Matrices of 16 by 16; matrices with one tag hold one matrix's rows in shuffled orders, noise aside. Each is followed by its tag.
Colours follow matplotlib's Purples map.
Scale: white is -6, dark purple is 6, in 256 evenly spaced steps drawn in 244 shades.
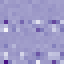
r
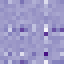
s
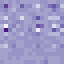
r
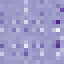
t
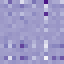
s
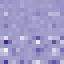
r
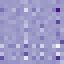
t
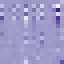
t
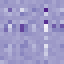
s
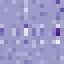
t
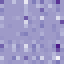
t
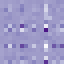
s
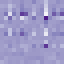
s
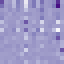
t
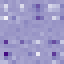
r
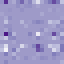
r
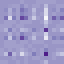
s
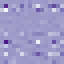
r
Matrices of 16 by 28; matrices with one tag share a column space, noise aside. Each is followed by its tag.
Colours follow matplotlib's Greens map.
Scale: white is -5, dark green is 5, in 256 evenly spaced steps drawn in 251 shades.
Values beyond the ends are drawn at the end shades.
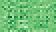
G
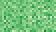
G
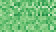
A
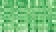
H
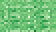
G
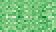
G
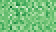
A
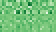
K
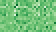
A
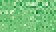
K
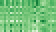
H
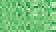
A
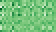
A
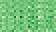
G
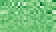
K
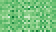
G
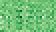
G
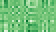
H
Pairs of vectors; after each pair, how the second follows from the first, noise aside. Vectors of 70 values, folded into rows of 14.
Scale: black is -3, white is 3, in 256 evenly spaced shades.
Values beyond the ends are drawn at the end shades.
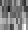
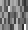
sign-scrambled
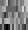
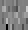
partly zeroed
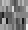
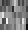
negated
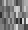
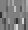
partly zeroed
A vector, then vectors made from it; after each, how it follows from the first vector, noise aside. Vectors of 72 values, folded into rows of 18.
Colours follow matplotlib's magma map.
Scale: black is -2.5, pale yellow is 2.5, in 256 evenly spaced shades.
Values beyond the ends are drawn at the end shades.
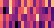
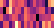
sign-scrambled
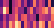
negated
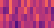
shrunk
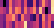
wrapped around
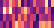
sign-scrambled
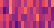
shrunk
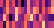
wrapped around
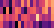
sign-scrambled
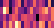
negated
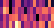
negated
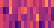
shrunk
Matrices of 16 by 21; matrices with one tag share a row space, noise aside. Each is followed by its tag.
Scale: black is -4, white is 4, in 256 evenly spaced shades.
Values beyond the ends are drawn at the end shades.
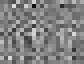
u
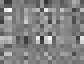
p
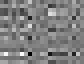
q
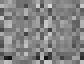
p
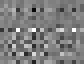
u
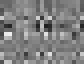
p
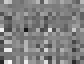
p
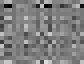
p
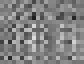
u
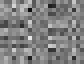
q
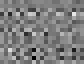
u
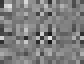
p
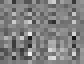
q
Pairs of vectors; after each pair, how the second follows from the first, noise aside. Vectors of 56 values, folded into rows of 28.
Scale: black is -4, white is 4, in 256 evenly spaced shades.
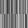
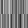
reversed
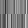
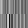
shuffled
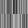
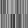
reversed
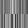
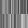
shuffled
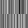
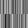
wrapped around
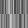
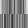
wrapped around
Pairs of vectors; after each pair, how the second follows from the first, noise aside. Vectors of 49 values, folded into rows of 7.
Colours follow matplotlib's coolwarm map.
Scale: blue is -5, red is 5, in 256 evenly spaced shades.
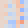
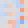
negated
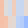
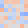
shuffled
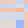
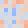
shuffled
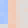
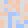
shuffled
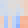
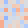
shuffled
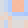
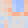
negated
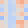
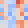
scaled up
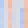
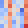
scaled up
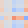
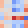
scaled up
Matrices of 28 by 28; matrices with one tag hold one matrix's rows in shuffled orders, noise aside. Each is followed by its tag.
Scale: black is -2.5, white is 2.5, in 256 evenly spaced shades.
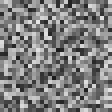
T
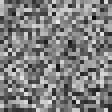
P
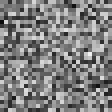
P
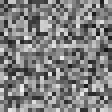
P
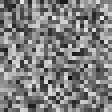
T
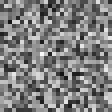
T
